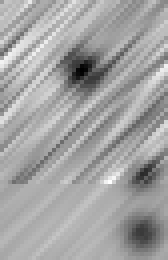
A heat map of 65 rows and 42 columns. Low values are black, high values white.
Seam: horizontal, 70% of the way down, the bottom part calmer. Histogram: skewed, a long tail of low values. Dips: three.
